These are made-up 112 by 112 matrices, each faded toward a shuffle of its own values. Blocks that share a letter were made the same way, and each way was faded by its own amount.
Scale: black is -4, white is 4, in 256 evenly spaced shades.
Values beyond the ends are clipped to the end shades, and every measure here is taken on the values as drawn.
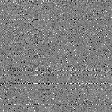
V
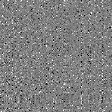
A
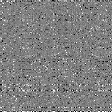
V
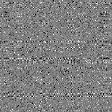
V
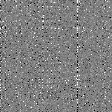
A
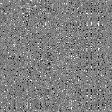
A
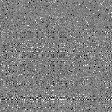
V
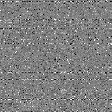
V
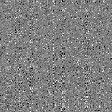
A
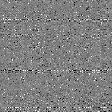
V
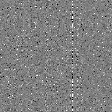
A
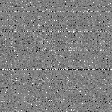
V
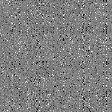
A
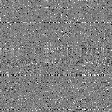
V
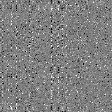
A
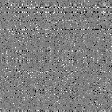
V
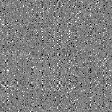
A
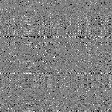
V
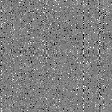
A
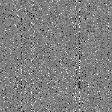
A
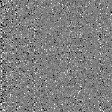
A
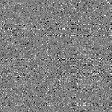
V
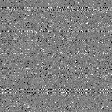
V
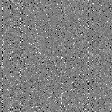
A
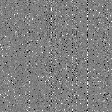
A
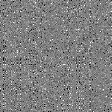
A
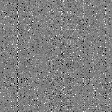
A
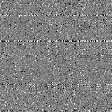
V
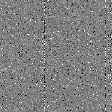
A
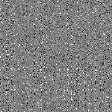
A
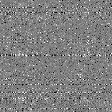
V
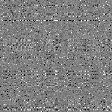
V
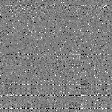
V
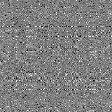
V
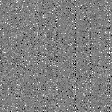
A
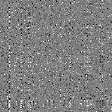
A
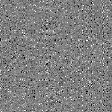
A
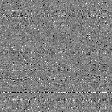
V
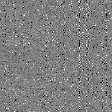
A
